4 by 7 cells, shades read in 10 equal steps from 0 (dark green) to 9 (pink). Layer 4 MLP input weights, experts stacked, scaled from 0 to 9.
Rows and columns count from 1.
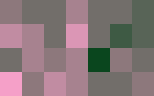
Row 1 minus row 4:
-4 -1 -3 0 0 0 -2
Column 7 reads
3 3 4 5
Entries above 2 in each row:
7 6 6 7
